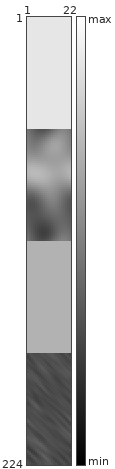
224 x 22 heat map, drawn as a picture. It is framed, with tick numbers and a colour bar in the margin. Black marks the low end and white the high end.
It is made of 4 by 1 panels. Panel 1,1: very high, flat. Panel 2,1: middling, smooth, strong in contrast. Panel 3,1: high, flat. Panel 4,1: low, slanting down to the right, faint in contrast.
